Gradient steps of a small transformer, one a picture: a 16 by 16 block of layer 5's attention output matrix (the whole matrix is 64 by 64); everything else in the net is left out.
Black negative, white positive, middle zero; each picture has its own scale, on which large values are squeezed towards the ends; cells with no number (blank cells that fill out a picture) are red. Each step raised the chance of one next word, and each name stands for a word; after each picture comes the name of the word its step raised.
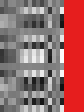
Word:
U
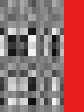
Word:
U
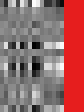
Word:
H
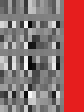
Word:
H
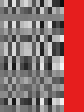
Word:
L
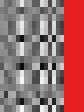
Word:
L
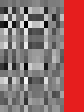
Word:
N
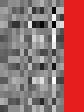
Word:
N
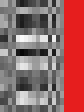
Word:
L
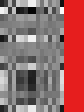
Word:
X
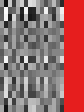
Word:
X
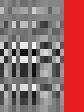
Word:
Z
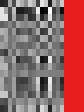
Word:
X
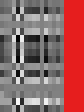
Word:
U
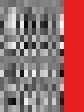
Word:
Z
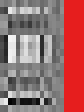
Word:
U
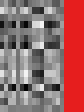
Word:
Z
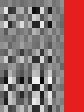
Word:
Z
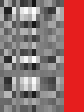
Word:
X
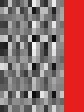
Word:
L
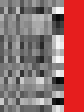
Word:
U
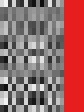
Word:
Z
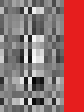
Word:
U
